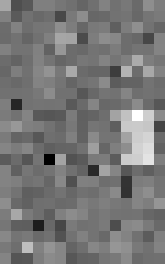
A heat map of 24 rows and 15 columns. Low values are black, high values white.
Roughest part: middle right. Odd patch: higher, in the middle right. Ninth with the highest average: middle right. Mirror symmetry: none.
